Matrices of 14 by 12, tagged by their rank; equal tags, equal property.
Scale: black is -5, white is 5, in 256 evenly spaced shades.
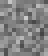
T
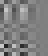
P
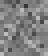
T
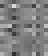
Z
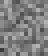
T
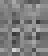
Z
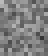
T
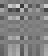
P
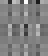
P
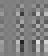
P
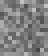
T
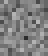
T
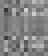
Z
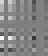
P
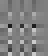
P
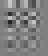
P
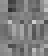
Z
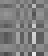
P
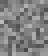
T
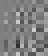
Z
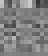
Z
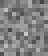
T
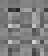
Z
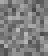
T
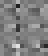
Z
